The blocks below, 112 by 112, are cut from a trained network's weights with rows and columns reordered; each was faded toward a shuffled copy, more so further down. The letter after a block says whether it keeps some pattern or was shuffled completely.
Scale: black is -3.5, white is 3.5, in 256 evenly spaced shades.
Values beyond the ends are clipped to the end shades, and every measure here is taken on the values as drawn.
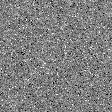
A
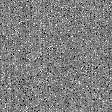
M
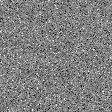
A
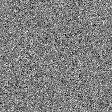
M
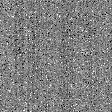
M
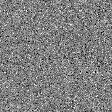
M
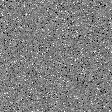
A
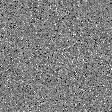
A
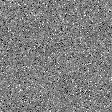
A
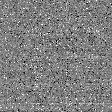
M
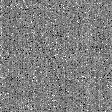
M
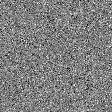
M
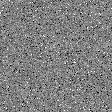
A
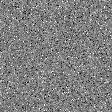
A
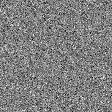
A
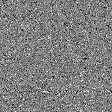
M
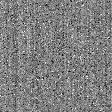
M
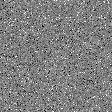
A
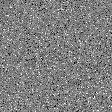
A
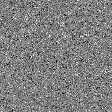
M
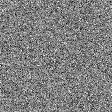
M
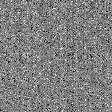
M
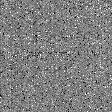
M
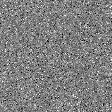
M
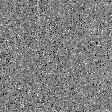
M
